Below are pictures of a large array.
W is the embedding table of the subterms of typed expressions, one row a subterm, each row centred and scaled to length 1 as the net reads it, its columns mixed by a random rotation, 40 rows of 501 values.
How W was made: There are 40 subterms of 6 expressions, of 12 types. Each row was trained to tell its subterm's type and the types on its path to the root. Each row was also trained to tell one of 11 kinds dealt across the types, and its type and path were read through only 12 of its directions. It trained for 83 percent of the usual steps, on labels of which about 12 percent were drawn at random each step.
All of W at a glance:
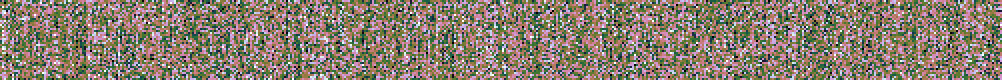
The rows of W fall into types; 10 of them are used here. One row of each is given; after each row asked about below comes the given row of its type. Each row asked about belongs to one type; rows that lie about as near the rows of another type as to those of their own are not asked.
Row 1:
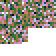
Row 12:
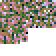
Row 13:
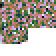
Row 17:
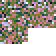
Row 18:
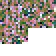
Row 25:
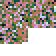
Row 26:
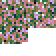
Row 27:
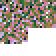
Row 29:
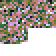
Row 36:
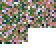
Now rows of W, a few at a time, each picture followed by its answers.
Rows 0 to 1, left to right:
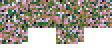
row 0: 1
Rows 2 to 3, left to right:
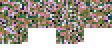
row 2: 36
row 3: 17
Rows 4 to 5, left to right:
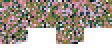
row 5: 26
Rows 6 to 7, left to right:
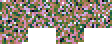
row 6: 13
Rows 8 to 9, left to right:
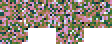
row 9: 1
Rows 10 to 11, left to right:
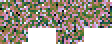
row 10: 26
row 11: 36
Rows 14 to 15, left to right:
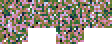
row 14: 29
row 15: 26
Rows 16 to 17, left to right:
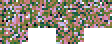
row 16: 18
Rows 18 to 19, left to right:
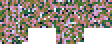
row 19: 18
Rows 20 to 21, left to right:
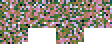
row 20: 17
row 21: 17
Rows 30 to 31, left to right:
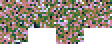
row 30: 26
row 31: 17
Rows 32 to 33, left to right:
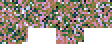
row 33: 13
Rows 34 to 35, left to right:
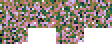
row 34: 25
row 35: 27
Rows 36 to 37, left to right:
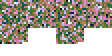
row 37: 18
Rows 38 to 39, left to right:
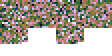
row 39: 18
